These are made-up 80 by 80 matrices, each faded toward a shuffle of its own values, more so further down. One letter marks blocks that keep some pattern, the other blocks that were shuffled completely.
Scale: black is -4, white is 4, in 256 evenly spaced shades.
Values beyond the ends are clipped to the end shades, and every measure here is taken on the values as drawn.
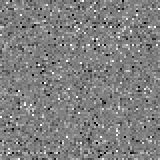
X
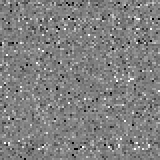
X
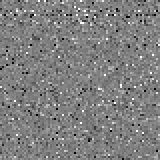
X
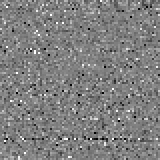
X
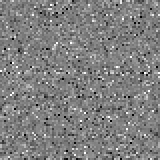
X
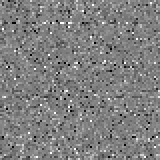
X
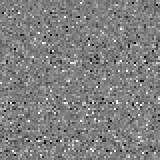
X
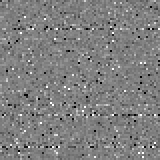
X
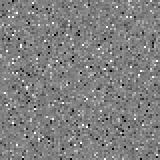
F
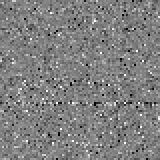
X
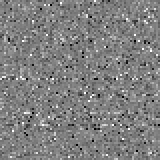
X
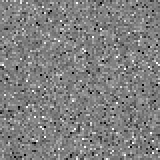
F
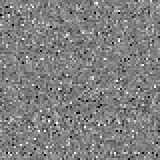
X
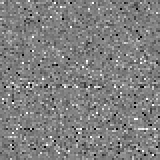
X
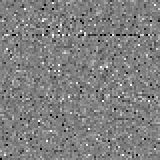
X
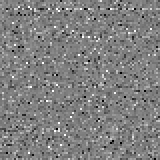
X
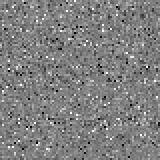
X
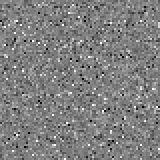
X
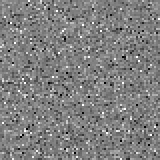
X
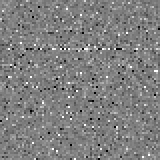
X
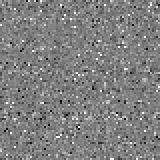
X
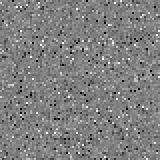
F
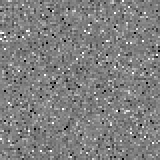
F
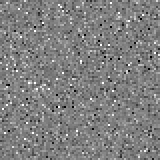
F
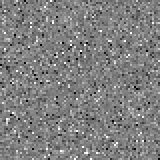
F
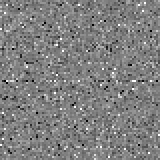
X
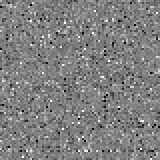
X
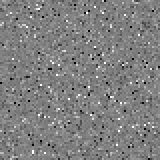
F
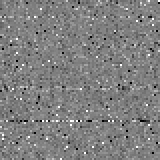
X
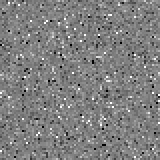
F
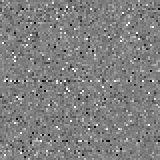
X
